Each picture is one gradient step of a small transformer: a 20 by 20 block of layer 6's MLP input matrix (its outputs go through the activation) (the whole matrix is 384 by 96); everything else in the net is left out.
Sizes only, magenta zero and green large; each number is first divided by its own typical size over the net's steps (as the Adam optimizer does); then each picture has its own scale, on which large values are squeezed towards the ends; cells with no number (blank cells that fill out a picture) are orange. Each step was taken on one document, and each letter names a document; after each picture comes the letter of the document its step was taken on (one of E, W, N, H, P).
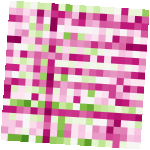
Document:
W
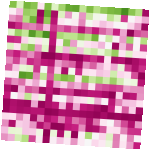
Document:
W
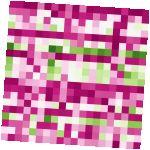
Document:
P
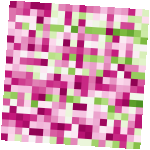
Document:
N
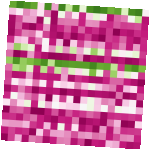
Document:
W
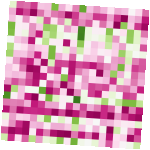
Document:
P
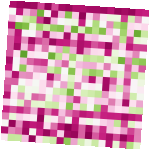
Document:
N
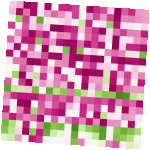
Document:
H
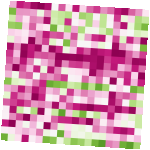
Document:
H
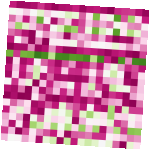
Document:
N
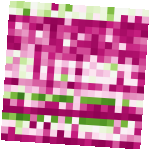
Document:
W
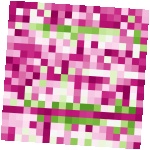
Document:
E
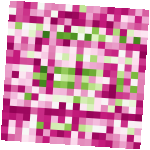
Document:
E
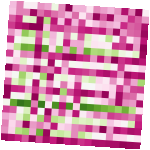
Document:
W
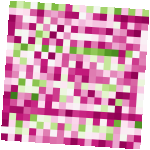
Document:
W
